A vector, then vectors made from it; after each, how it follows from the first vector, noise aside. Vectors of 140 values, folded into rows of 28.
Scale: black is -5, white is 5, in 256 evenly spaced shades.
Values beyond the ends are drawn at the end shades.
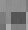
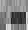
scaled up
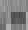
copied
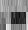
scaled up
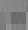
shrunk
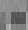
copied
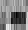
scaled up
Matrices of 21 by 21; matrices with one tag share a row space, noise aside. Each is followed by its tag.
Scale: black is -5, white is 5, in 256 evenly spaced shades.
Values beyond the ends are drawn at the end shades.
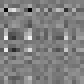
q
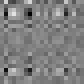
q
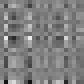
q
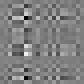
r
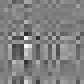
r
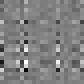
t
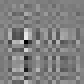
r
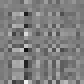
r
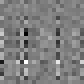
t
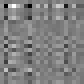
q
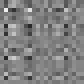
q
